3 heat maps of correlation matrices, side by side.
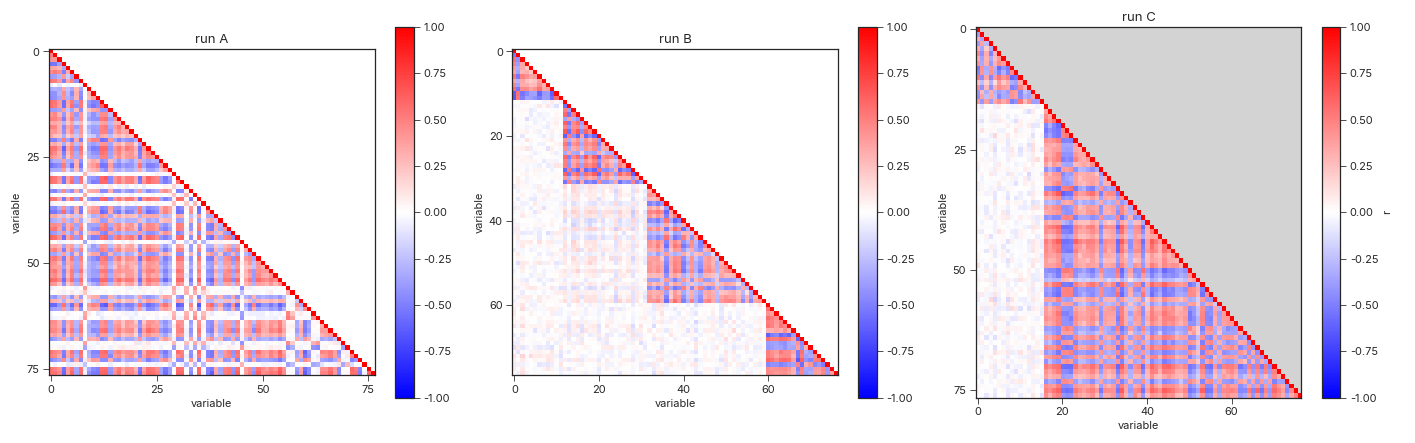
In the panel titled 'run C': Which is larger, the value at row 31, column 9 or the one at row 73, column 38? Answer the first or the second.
the first
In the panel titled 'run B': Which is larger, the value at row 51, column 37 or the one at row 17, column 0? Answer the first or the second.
the first
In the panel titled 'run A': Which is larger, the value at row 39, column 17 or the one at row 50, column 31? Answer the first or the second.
the second
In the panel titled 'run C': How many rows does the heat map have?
77
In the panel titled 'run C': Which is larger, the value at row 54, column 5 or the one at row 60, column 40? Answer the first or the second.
the second
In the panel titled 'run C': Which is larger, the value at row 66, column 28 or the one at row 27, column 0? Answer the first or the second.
the first
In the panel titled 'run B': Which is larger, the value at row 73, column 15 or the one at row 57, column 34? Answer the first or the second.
the second
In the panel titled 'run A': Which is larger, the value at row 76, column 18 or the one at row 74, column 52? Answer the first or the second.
the first
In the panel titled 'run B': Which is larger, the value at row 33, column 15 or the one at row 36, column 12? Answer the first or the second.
the first
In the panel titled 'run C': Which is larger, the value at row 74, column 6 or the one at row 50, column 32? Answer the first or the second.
the first
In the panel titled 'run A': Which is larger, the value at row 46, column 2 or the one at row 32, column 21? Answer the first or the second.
the first
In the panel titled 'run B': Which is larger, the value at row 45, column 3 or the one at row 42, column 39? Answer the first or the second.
the second
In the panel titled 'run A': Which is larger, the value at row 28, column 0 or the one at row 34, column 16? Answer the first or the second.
the second
